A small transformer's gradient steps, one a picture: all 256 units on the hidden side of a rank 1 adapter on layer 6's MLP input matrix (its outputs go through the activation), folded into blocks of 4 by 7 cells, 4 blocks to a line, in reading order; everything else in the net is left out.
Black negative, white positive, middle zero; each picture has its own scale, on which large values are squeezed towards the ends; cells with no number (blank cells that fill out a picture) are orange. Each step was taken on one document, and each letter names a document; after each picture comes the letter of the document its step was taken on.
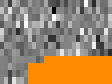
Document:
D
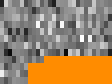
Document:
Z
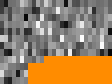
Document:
Z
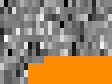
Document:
Z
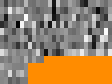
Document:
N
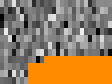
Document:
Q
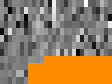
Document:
D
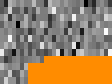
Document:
N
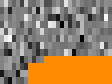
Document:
Z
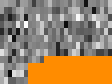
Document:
Q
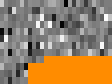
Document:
Z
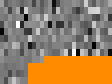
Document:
D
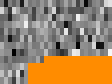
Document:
Q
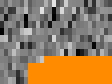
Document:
D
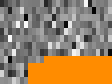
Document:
Q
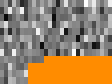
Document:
N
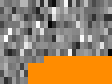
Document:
Z
